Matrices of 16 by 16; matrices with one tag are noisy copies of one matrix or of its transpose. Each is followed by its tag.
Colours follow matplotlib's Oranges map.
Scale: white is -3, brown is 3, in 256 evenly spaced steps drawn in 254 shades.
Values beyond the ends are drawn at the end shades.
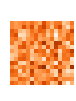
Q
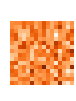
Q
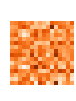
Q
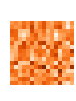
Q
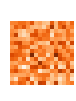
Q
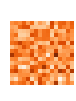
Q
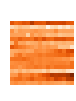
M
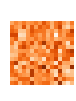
Q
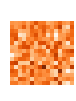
Q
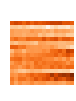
M
